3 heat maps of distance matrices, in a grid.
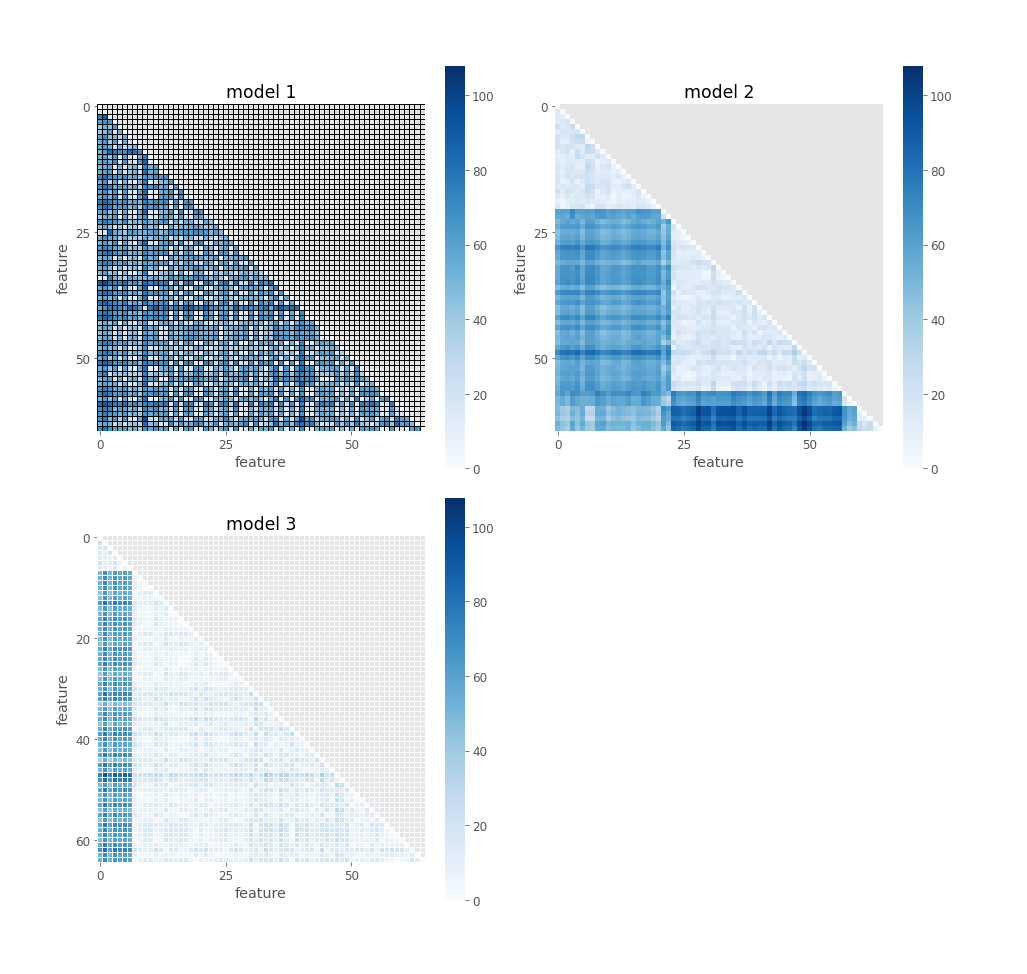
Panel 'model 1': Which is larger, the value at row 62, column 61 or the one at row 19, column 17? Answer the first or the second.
the second
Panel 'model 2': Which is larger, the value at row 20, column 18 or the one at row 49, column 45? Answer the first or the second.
the second
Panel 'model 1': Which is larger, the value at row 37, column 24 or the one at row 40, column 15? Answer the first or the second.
the second
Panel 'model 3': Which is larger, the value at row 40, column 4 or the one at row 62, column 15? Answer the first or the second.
the first
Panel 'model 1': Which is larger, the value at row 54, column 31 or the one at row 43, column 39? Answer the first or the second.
the first
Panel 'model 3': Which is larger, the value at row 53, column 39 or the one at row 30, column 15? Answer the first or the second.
the first
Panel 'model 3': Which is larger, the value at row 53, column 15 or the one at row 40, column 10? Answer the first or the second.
the first
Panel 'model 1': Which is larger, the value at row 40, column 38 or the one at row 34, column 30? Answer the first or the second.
the first
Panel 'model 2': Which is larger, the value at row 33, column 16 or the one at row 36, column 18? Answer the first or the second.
the first
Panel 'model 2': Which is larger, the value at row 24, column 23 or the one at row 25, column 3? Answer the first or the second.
the second
